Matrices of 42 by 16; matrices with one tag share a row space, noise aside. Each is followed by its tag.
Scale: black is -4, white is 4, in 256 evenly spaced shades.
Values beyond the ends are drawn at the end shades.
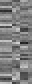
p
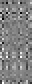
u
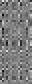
u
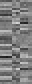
p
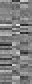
p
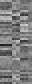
p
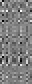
u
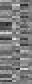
p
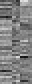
p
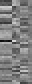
p
